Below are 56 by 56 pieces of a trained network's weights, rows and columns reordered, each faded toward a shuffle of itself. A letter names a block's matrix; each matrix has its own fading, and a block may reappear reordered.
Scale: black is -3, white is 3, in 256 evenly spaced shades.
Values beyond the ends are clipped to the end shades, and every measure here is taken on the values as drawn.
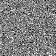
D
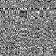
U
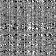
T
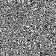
D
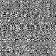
U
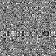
U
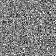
D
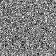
D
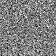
D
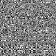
U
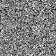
D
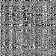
T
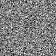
D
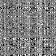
T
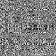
U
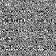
U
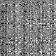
T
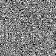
D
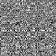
U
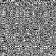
U
